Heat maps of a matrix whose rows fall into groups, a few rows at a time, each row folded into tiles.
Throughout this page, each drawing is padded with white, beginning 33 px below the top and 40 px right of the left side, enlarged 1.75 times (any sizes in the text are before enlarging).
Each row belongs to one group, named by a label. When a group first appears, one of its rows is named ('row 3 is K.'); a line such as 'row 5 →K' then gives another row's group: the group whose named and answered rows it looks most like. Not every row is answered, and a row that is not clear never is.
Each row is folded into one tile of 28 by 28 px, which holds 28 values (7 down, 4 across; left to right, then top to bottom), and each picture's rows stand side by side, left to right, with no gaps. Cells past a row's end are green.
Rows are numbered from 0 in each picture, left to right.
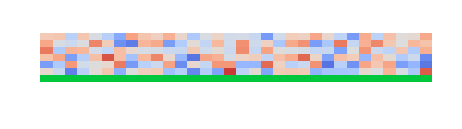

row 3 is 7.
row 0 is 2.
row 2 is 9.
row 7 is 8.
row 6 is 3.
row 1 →9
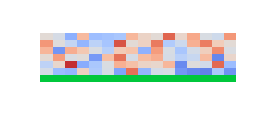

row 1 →7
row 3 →2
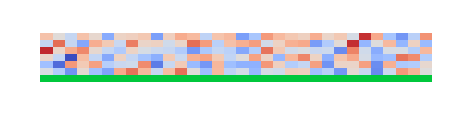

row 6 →9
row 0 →2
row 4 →3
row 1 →8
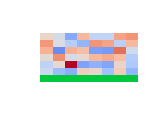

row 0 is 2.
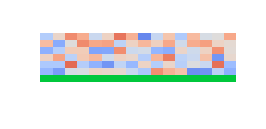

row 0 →3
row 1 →3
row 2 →7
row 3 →2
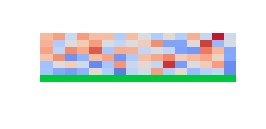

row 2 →9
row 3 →9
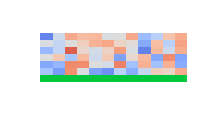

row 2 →8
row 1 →2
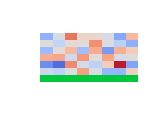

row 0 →3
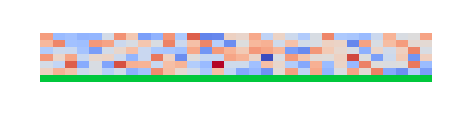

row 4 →2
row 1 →3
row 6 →7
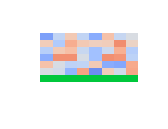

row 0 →7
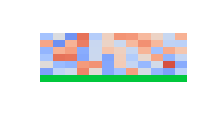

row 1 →8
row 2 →2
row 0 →7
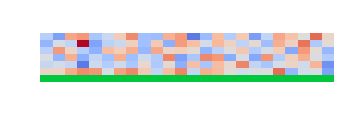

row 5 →9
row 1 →8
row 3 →7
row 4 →8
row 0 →8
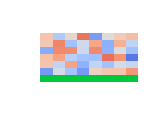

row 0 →9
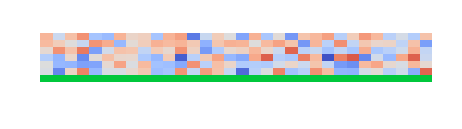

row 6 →3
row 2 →8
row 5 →7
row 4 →7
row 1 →3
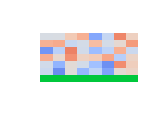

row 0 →3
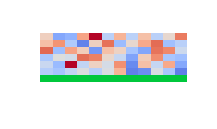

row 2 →9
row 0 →2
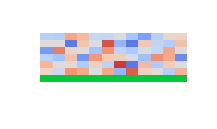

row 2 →7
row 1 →9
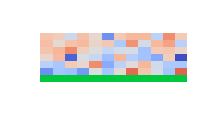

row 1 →8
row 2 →8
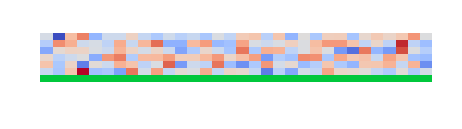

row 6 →3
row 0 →8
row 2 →9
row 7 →9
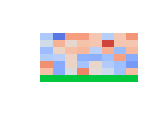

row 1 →8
